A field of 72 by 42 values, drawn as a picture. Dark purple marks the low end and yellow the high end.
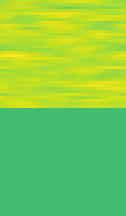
The table splits into 2 rows of 1 panel. Panel 1,1: very high, streaked across, faint in contrast. Panel 2,1: high, flat.
